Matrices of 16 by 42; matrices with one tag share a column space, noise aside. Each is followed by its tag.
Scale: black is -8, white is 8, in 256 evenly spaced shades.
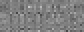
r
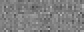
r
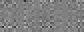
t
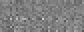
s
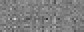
s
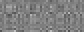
r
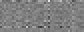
t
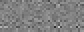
t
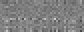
s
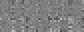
s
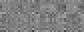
r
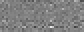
t
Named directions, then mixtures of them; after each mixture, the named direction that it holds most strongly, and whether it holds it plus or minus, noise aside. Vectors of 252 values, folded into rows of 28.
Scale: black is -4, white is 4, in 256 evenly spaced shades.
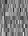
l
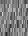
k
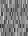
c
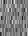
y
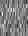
k, plus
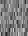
k, plus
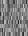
c, minus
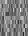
l, minus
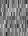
k, plus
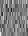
c, plus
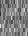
c, minus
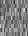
y, minus
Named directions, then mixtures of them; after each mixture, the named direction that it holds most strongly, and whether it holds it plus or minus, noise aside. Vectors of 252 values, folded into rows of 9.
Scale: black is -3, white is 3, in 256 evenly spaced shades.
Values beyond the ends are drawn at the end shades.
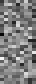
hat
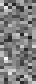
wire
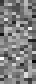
hat, plus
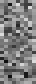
hat, minus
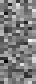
hat, minus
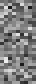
wire, plus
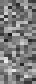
hat, plus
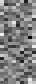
hat, minus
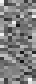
hat, minus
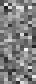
wire, minus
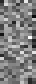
hat, plus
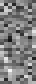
wire, plus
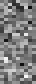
wire, plus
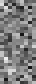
wire, plus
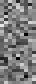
hat, minus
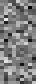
wire, plus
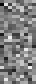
wire, minus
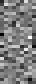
hat, plus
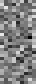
hat, minus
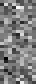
wire, minus
